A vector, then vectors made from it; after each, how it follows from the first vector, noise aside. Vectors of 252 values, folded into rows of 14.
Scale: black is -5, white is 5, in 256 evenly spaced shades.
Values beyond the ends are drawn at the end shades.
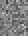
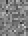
copied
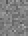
shrunk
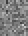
copied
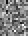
scaled up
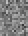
negated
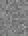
shrunk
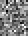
scaled up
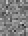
negated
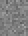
shrunk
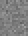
shrunk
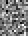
scaled up
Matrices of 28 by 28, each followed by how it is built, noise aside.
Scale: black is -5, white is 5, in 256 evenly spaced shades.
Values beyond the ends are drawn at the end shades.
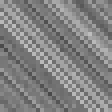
Toeplitz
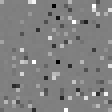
sparse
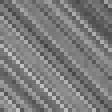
Toeplitz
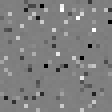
sparse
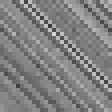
Toeplitz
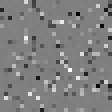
sparse
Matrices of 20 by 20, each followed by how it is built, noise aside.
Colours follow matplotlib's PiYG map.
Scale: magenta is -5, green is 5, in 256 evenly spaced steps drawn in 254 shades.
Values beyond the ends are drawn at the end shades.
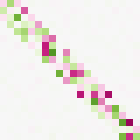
banded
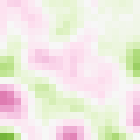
smooth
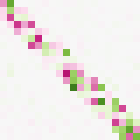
banded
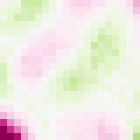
smooth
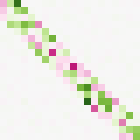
banded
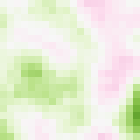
smooth
